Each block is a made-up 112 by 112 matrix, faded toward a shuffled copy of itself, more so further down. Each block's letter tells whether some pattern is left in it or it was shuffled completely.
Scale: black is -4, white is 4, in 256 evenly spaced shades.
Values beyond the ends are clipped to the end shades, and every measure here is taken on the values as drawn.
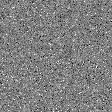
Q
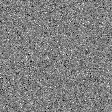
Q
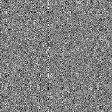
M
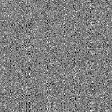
M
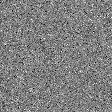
Q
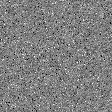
Q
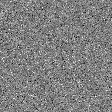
Q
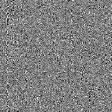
M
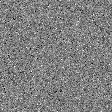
Q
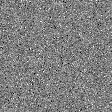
Q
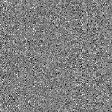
M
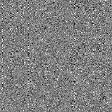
M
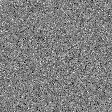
Q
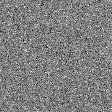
Q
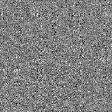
M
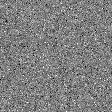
Q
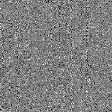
M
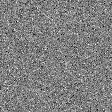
Q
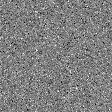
Q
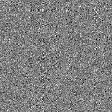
M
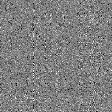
M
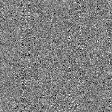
M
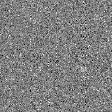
M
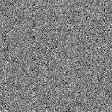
M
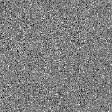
M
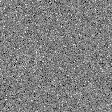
Q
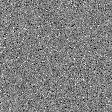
Q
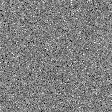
Q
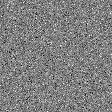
Q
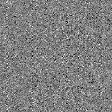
M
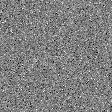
Q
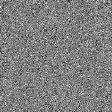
M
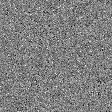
Q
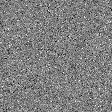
Q
